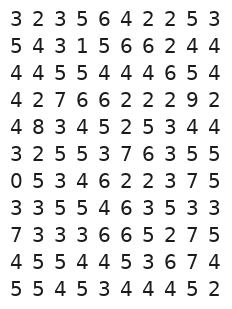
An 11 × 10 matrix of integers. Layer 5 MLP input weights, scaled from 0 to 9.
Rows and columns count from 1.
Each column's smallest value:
0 2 3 1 3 2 2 2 3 2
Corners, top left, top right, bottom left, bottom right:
3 3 5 2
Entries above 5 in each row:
1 2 1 4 1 2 2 1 4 2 0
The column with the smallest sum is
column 8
